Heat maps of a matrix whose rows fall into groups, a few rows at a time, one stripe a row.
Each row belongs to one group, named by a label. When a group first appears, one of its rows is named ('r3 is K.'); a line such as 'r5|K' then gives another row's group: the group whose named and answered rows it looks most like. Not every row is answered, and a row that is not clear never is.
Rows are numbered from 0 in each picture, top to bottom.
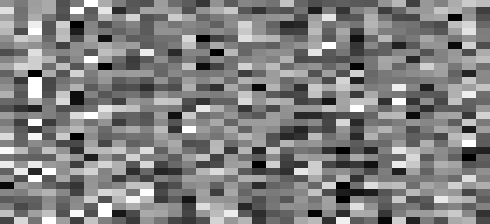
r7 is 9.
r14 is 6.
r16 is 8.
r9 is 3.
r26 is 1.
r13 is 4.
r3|4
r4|4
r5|3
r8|8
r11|4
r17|4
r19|4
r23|9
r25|4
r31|6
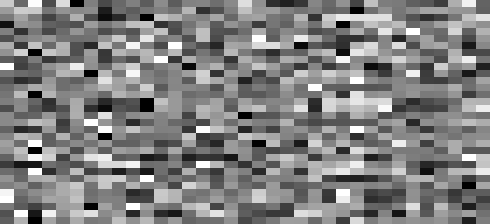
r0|4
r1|3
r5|9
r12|9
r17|8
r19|3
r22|8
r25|9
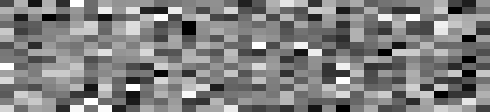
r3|1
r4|1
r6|9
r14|8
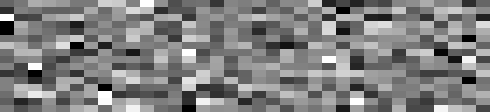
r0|9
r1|1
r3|1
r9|4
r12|3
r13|8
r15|1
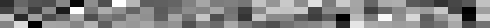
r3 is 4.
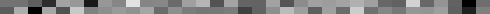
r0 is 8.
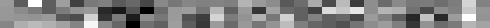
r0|4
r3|8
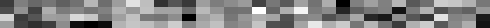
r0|1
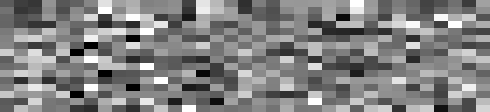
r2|1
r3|6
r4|9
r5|8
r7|4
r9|9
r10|3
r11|6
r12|8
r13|4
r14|9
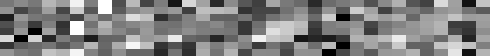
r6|1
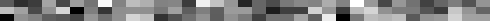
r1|4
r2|1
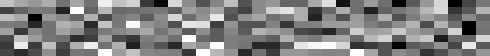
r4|6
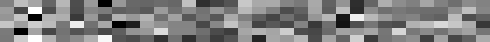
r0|3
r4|6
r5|8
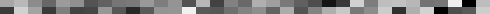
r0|6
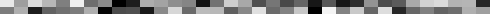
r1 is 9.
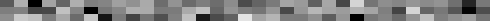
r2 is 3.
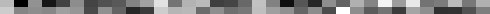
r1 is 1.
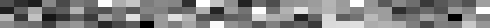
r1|9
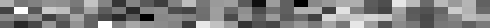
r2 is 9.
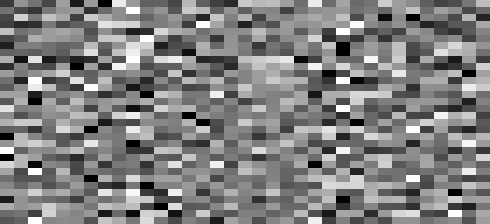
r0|3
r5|9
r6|1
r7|1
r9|3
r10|6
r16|1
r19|1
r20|8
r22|1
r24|4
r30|6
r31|9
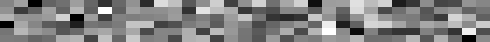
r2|4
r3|1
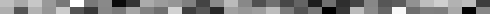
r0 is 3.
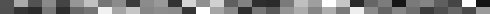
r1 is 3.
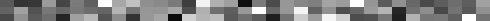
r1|9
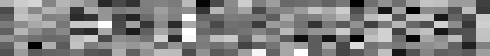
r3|8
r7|9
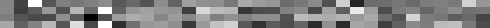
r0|4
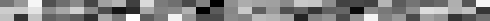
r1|3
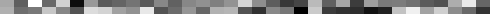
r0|4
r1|9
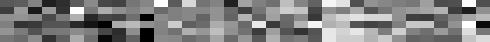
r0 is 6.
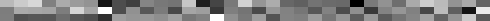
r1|8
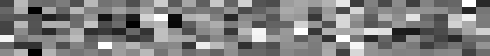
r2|6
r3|6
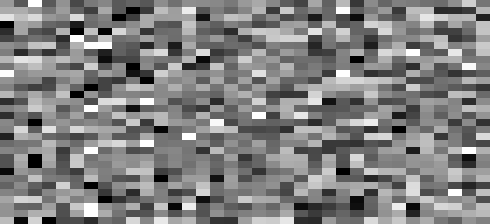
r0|4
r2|3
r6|8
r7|6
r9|8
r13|4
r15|8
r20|9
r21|8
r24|1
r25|9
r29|8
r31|6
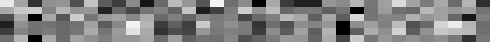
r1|3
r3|1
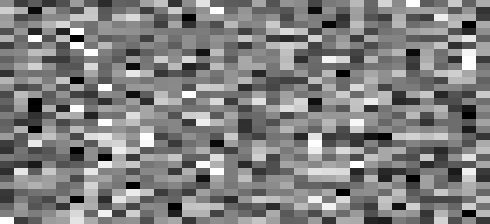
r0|6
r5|4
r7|8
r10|1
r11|4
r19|9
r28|3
